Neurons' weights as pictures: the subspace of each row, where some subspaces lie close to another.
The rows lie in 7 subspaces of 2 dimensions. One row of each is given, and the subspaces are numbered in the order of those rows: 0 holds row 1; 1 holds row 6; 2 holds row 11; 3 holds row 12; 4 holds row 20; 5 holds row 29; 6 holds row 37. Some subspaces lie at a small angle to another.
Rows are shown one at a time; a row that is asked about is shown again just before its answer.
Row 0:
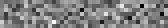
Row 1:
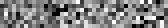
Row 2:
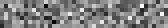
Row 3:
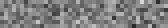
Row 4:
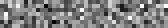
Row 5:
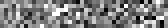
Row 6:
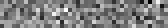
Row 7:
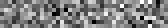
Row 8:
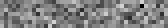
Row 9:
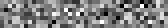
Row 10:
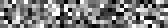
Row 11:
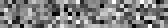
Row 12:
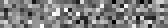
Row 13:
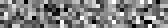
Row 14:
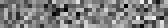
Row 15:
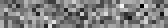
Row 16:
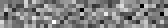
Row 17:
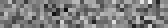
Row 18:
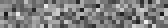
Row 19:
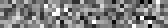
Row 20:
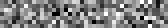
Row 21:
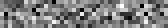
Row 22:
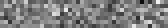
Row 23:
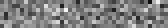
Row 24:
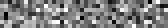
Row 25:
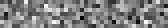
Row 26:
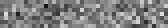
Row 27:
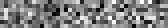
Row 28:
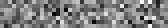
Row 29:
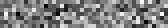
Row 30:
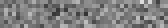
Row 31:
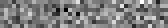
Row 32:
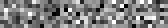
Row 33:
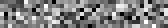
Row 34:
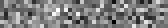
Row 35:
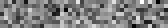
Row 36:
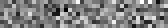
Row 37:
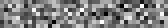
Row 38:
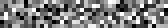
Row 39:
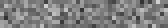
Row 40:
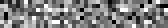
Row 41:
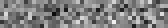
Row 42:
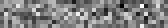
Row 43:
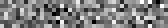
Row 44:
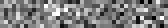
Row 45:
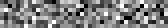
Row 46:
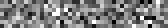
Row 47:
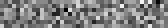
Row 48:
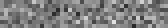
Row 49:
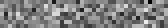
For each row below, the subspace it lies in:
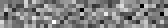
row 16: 6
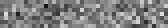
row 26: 5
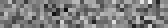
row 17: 4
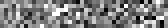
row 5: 0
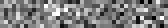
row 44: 5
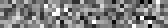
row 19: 4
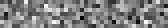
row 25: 4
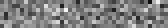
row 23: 1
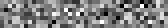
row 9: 6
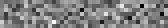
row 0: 6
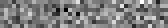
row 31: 6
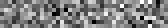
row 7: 4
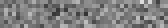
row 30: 5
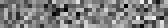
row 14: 0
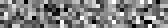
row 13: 4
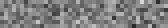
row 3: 2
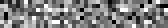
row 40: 1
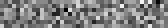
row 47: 1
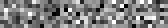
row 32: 3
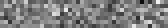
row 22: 2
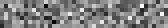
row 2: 2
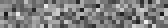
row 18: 5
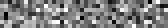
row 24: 1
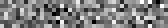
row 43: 1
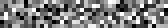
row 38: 6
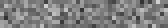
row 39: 2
